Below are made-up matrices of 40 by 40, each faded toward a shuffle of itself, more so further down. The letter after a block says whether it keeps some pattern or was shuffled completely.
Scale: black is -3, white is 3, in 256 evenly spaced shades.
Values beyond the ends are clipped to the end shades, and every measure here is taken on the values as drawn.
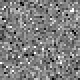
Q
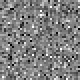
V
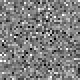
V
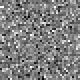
Q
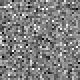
Q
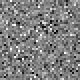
Q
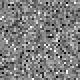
Q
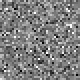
V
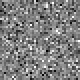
Q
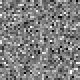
Q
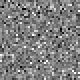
V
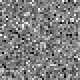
Q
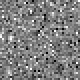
Q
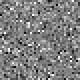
V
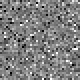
Q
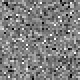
V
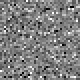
Q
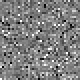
V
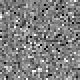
Q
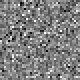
Q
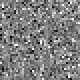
Q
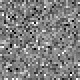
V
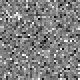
Q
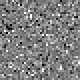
Q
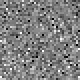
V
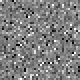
Q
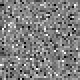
Q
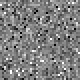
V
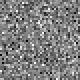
V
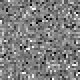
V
